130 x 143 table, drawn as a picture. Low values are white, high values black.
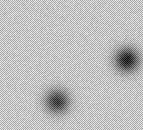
Two bumps rise from the field. No single row or column stands out from its neighbours. There is no overall slope.
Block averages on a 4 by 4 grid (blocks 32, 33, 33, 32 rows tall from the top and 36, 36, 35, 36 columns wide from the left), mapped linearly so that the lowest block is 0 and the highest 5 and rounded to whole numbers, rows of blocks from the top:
0000
0005
0202
0400
